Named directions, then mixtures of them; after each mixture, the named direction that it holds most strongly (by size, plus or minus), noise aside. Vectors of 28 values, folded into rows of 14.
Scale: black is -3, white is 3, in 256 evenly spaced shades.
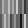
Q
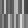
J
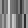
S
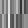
Q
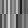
S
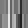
S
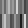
Q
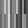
Q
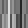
S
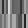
S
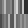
J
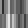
S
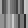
S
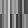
Q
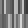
J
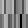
J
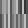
Q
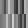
S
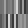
J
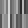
Q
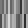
S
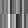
S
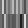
Q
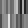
Q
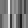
Q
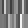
J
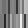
Q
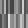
J
